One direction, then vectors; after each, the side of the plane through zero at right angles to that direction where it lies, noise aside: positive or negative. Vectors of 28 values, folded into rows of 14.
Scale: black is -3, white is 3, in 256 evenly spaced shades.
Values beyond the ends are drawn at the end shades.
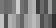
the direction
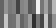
negative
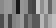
negative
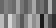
positive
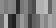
negative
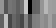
negative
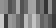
positive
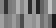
positive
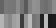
positive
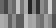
positive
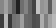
negative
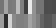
positive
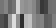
positive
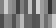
negative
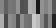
positive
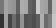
negative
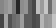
negative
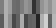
negative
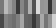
negative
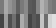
negative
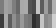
negative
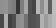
negative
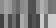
negative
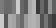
positive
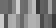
positive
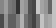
negative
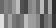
positive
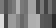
positive
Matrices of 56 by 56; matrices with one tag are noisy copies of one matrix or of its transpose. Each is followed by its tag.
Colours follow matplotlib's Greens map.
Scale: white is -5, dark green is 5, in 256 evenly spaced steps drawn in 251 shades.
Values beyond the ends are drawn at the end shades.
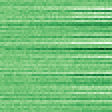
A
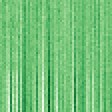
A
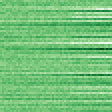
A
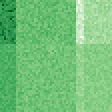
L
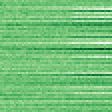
A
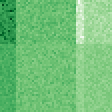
L
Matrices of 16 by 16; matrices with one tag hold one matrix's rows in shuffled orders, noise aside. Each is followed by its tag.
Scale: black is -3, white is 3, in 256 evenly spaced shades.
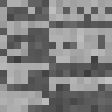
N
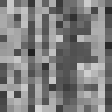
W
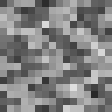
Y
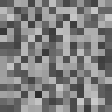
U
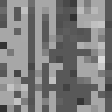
W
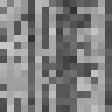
W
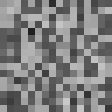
U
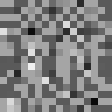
U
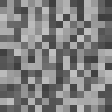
U
